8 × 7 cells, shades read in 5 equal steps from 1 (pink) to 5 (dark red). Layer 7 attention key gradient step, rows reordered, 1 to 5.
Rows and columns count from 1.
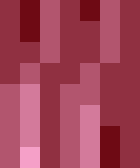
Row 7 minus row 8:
0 1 0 0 0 0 0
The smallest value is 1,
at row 8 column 2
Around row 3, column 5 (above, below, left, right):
4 3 4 3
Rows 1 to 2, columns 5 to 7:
5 3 4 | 4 3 4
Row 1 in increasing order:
3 3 4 4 4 5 5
